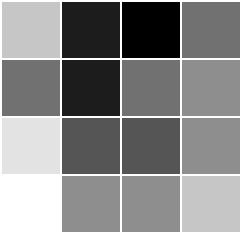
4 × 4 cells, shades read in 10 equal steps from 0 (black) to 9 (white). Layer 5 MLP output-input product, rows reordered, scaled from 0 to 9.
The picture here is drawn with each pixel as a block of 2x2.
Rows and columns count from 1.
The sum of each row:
12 14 19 26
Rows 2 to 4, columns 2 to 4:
1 4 5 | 3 3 5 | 5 5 7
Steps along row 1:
down down up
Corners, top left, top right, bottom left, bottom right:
7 4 9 7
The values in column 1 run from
4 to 9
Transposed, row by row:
7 4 8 9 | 1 1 3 5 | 0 4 3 5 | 4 5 5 7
